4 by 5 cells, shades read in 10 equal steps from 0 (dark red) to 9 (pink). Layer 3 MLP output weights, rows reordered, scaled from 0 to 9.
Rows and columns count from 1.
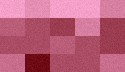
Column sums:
24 16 21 24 19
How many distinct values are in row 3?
3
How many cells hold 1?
0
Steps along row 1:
down up same down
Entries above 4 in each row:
5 2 1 2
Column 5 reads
7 3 3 6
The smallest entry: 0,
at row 4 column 2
